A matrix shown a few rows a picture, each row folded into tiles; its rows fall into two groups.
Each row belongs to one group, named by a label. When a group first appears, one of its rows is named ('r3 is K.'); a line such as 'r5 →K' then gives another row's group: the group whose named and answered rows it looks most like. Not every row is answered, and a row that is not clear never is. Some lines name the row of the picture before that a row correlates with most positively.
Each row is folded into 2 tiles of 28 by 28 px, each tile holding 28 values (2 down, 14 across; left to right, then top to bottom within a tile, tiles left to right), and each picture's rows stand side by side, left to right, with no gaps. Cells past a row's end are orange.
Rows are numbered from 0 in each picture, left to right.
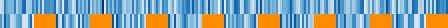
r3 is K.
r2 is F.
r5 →K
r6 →F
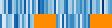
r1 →K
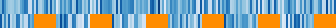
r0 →F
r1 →F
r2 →K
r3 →F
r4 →F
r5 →K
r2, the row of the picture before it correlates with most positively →0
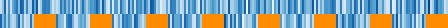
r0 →F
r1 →K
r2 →K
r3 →F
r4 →K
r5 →F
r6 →K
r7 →F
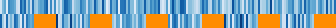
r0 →K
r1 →K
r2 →K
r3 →F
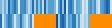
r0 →F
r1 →F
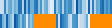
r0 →K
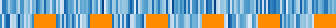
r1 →K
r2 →K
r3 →K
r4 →F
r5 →F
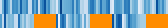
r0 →F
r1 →F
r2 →F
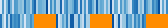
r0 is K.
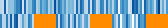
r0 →K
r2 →K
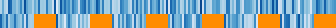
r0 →K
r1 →K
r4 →F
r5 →F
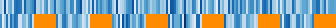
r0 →K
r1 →F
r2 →K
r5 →F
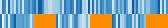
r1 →F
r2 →K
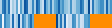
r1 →F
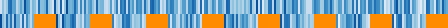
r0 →K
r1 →K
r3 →F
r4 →F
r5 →F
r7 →F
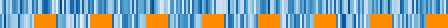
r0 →F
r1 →F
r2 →K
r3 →K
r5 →K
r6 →F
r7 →K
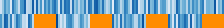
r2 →F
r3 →K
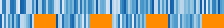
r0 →F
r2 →K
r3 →F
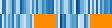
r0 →F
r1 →F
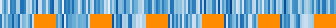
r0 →F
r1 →K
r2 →F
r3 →F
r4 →F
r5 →F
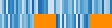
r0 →K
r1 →K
